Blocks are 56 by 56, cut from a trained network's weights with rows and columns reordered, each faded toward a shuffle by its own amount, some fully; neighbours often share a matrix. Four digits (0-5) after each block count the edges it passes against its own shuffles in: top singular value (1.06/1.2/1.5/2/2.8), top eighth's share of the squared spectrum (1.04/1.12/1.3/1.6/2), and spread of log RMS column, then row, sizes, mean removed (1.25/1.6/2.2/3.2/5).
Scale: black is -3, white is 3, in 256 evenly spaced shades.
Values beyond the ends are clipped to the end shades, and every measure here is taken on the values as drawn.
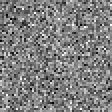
1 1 0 1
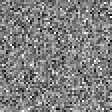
1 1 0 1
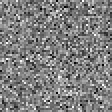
0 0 0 0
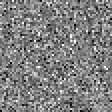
1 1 0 0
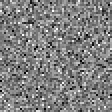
0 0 0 0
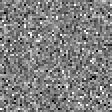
0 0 0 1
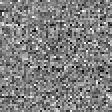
2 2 1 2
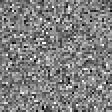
0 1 0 0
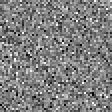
0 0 0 0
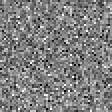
0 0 0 0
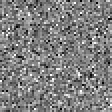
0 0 0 0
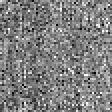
2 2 0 1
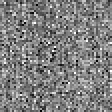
2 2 0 1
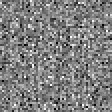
2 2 0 2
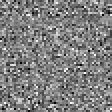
2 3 0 3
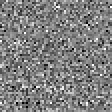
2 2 0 2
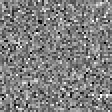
1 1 0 1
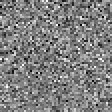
1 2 0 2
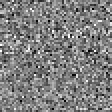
1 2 0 2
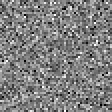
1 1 0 0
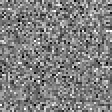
1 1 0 1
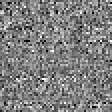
2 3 0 3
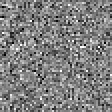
2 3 1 2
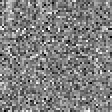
2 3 0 2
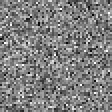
1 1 0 0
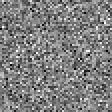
1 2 0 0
